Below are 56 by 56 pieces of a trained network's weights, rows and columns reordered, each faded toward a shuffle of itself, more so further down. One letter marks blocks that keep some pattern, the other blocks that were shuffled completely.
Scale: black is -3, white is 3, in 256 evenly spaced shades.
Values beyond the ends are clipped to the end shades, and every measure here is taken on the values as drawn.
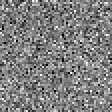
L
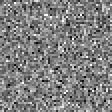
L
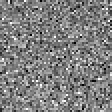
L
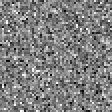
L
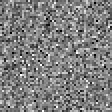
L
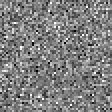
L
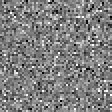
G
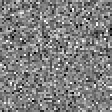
L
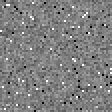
L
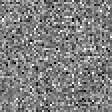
G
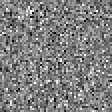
G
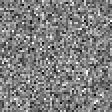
L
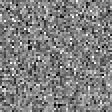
G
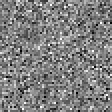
L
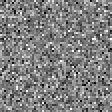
L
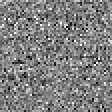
G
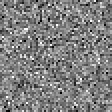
L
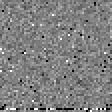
G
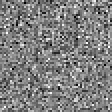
G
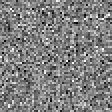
G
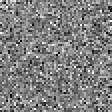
G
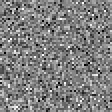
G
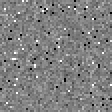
L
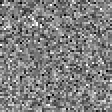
L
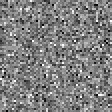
G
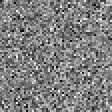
G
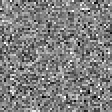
G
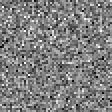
L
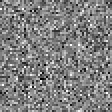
G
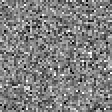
G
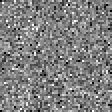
L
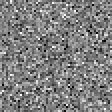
L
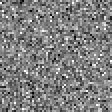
L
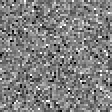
L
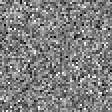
L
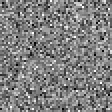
G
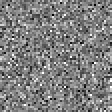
G
